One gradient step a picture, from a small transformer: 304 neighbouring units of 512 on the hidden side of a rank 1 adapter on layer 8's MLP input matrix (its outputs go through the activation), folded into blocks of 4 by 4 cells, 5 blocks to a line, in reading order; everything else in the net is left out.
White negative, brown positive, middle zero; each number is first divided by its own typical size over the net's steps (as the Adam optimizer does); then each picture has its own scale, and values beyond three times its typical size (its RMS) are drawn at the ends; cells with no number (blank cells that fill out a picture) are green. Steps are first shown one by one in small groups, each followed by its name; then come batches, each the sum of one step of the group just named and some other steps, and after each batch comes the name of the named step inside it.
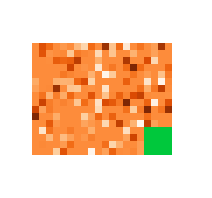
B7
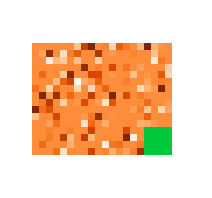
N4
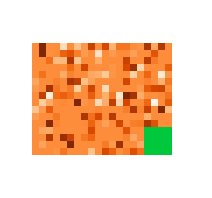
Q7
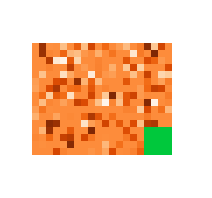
Q7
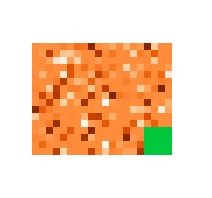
N4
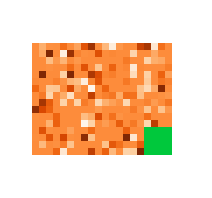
N4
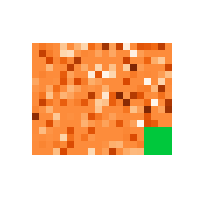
B7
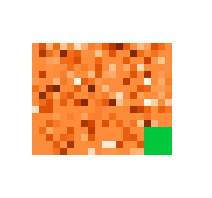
Q7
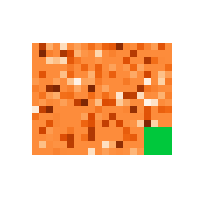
Q7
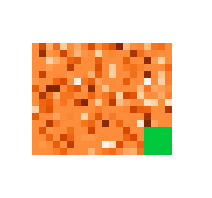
Q7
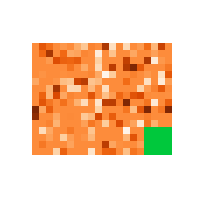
B7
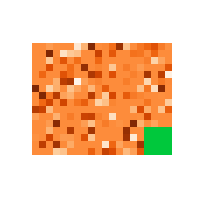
N4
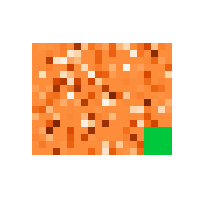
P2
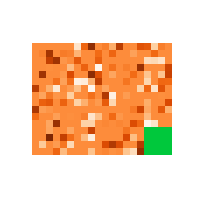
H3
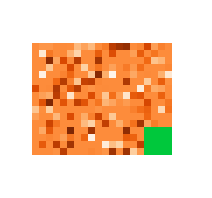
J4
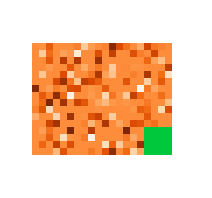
J4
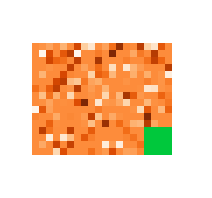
J4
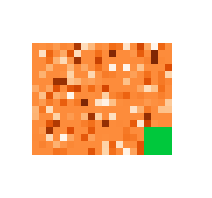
P2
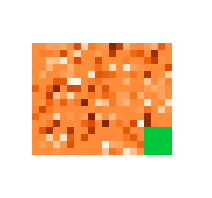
P2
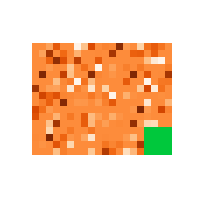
H3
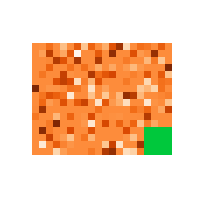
H3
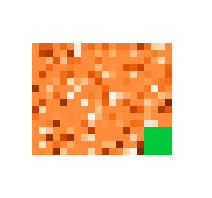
H3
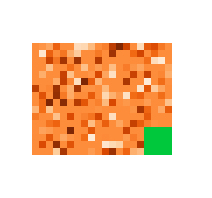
J4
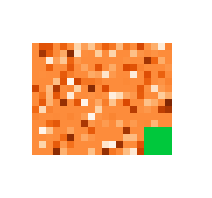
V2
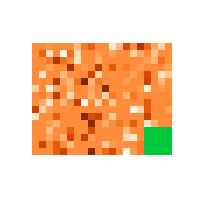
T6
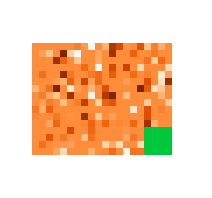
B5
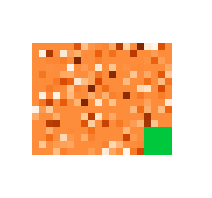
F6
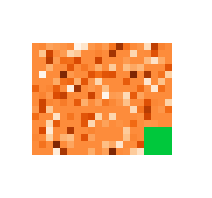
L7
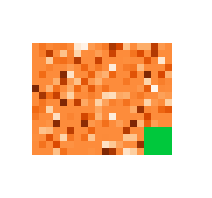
V2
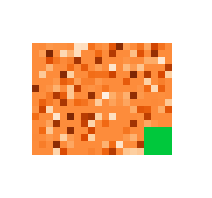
L7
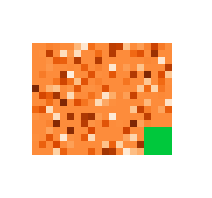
T6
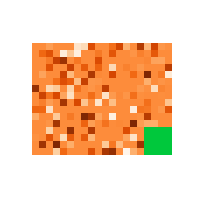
T6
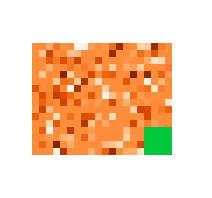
L7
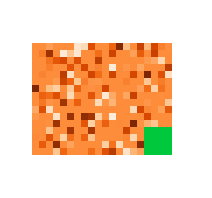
T6
